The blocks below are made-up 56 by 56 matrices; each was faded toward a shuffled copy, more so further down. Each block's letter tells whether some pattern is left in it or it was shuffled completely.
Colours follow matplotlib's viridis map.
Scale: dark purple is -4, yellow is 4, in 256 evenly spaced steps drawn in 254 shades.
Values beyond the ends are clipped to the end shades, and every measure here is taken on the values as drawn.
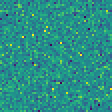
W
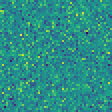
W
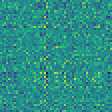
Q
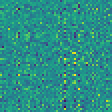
Q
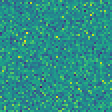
W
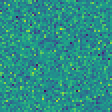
W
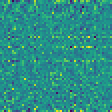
Q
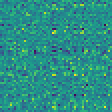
Q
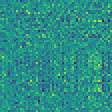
Q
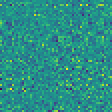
Q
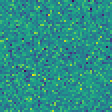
W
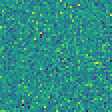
W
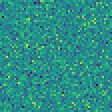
W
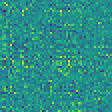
Q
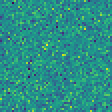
W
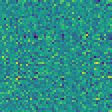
Q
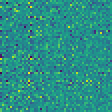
Q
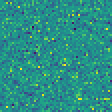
W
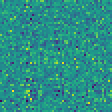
Q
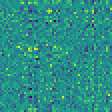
Q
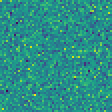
W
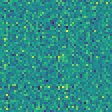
Q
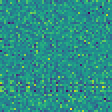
Q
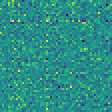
Q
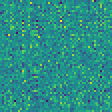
Q
